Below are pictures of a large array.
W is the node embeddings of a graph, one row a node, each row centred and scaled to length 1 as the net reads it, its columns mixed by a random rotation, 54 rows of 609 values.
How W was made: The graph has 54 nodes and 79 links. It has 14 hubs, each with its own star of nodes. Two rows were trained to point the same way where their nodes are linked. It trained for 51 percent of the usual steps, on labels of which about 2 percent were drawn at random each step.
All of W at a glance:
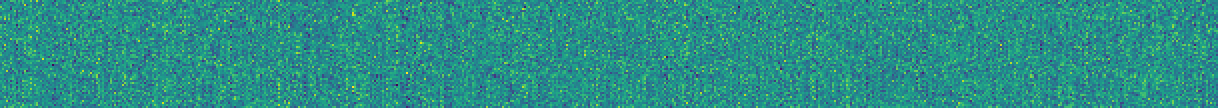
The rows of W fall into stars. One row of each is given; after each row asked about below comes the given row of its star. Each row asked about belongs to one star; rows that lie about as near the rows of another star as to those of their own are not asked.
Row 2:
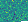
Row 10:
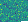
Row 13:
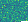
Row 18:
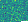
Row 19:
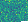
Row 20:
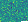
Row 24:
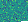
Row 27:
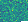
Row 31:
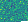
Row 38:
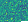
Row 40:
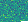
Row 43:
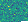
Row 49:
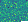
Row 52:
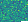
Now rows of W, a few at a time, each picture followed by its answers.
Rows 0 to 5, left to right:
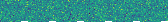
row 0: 19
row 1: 40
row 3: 18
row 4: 43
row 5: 31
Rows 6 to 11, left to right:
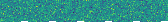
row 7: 43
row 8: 27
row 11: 19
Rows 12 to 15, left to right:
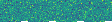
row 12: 27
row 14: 38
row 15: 19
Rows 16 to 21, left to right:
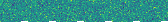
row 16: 43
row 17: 20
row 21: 2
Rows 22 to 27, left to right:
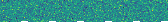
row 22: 24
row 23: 20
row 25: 49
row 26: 20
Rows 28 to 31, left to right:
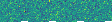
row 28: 31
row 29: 2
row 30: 10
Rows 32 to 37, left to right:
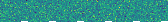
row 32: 40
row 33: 49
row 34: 52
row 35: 2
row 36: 20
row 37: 38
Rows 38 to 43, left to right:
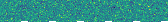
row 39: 49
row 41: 31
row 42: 40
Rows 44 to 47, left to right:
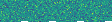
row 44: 10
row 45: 43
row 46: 52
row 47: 31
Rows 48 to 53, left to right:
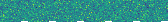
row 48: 40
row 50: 27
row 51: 13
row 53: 10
